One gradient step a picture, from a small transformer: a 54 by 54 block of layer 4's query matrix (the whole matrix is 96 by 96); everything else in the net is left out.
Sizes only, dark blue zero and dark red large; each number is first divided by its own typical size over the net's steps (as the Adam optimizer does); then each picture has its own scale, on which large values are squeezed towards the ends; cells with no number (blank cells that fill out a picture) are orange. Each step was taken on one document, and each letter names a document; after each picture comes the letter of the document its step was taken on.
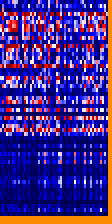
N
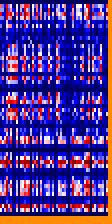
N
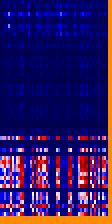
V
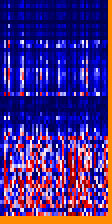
V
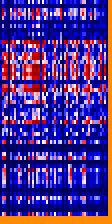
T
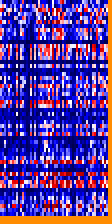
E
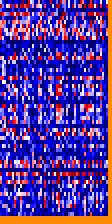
N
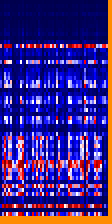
V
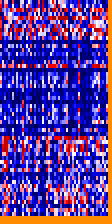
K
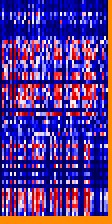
T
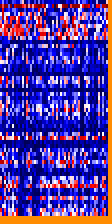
E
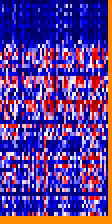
E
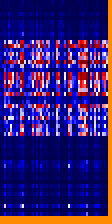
V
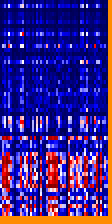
V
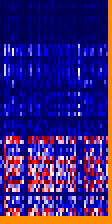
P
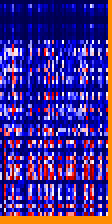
P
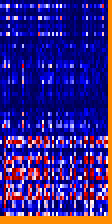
P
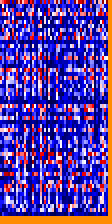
N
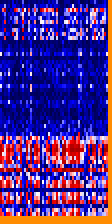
K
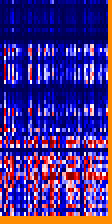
P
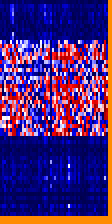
E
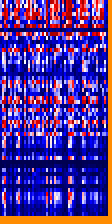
T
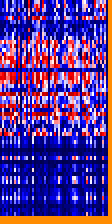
T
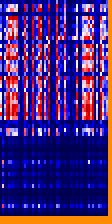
N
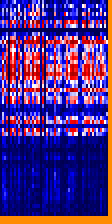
T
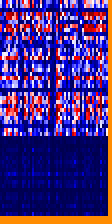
N
